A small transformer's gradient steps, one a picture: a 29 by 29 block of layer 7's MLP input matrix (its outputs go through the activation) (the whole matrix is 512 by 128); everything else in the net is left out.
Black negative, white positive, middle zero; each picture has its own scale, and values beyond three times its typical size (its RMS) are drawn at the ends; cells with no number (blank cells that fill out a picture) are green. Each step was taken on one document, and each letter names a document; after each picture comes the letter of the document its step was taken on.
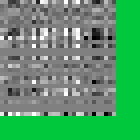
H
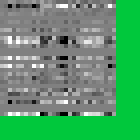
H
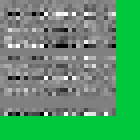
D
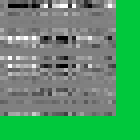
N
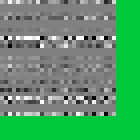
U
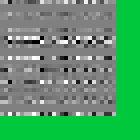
U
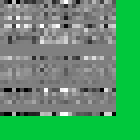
U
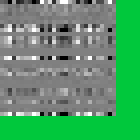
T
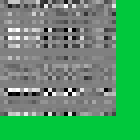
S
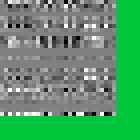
S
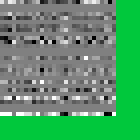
U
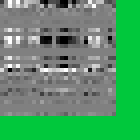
N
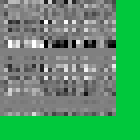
S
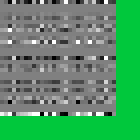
T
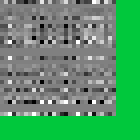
T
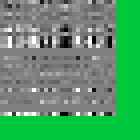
T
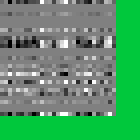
U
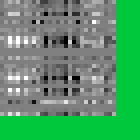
N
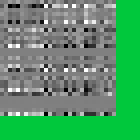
S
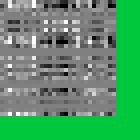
N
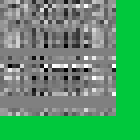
S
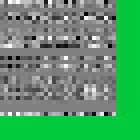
H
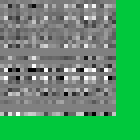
H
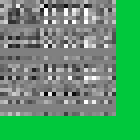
H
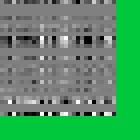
U
